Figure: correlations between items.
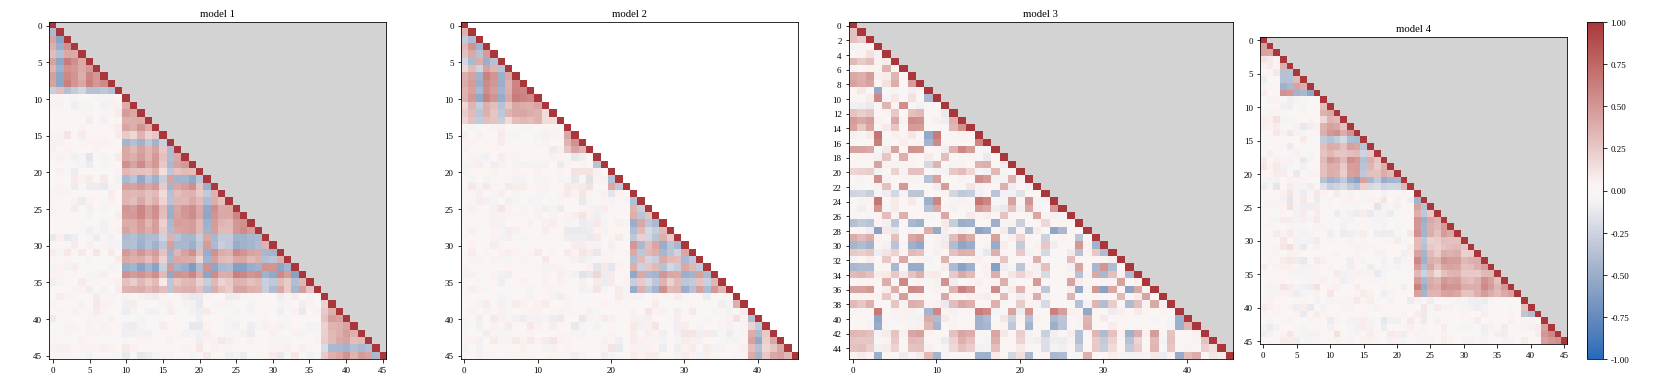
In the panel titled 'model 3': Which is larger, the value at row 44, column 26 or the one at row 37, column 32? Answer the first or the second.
the second
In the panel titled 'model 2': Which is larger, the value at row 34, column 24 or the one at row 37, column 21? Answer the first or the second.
the first
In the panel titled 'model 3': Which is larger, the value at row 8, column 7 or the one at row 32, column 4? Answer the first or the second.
the first
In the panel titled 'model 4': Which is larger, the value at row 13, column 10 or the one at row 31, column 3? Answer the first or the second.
the first
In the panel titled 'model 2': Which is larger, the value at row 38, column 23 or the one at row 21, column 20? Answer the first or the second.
the first
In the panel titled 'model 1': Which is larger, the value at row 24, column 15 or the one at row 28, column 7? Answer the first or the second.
the first
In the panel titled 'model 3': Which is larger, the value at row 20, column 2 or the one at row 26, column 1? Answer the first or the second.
the first
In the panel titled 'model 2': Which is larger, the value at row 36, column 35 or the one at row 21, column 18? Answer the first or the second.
the first
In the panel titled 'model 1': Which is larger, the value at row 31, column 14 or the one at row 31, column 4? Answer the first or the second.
the first
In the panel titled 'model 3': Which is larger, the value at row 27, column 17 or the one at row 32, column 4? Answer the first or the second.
the second
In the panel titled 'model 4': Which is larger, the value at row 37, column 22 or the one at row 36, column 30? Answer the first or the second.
the second
